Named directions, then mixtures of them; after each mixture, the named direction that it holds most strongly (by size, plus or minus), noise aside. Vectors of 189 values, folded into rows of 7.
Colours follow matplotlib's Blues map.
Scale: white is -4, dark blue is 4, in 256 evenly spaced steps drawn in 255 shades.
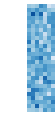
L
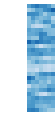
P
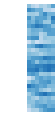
P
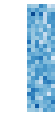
L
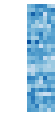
P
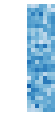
L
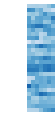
P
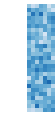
L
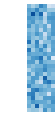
L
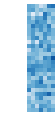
L
